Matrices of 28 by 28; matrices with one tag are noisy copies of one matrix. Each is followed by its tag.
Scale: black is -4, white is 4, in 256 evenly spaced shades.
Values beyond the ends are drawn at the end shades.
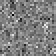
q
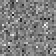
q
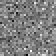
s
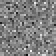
s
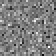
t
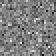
t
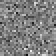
s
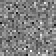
s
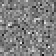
t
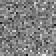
s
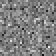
t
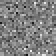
s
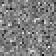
t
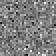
s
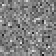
t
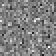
t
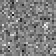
q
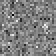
q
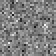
q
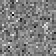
q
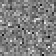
t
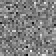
s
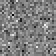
q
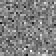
s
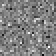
t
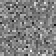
s
